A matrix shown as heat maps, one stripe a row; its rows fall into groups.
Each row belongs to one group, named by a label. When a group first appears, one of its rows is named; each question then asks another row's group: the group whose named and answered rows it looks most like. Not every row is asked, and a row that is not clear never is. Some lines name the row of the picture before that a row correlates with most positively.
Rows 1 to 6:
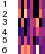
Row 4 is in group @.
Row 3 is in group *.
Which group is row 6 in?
*
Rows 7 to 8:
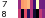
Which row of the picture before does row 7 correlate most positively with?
6
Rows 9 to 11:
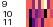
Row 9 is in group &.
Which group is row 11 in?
@
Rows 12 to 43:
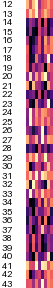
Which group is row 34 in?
@
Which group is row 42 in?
@
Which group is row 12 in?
&
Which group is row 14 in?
*
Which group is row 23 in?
@
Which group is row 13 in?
&
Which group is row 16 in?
@
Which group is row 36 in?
*
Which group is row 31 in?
&
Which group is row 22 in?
*
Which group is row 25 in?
&
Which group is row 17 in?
@
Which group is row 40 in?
@
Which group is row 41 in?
&
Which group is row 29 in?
&
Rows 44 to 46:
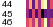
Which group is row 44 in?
&
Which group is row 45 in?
*
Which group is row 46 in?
&
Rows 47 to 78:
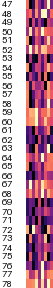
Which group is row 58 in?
@
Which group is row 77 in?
&
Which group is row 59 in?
&
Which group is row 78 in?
&
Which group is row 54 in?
@
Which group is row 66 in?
@
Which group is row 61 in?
@
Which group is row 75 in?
*
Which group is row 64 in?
&
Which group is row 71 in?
*
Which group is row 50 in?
&
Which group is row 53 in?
*
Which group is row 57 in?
@
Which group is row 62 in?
*
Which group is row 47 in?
@
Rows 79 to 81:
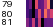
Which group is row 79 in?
@
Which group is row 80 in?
@
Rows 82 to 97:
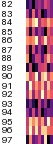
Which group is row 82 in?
@
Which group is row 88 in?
@
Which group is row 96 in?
&
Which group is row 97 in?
*
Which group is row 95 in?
&
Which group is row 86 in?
&
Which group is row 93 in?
*
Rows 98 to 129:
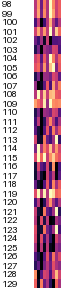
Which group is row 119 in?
&
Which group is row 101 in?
&
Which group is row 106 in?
@
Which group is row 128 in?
@
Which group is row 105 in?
&
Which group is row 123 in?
@
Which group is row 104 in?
&
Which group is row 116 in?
*
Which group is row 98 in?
&
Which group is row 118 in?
@
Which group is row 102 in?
*
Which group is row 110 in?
@
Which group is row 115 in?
&
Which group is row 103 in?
@
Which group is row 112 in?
@
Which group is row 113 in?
@
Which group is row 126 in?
@
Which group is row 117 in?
*
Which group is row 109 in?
&
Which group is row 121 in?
@
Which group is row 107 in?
@
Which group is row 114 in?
&
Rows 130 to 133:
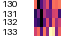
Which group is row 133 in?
&
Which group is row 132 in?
@
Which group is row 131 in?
@
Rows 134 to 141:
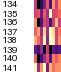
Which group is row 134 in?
@
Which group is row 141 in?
&
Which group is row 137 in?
&
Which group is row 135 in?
&
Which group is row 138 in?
&
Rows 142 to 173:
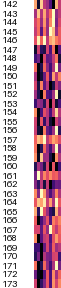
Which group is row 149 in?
@
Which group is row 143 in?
&
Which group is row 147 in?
*
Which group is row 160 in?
*
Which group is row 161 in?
&
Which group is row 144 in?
&
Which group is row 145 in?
&
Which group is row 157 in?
&
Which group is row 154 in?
@
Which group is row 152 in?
@
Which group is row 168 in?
@
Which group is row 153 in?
*
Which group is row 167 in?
&
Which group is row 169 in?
@
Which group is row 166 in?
@
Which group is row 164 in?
&
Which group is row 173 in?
@
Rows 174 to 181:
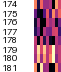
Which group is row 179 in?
&
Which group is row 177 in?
@
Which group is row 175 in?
@
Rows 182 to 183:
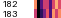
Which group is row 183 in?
@
